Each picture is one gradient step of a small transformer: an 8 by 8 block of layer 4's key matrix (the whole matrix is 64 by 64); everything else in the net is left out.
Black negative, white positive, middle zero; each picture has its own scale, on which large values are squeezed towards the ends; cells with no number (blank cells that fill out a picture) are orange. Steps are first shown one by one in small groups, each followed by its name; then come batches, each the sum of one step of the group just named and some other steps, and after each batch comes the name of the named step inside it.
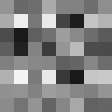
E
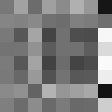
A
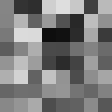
E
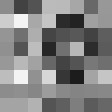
E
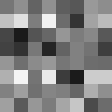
E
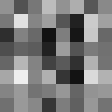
E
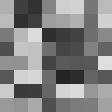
A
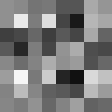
E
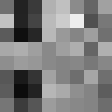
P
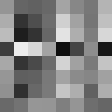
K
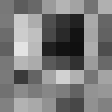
P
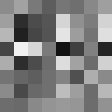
K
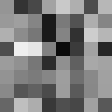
K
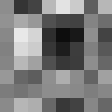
P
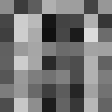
P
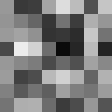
K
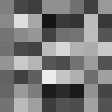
P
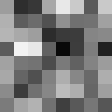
K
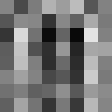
P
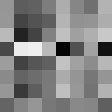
K
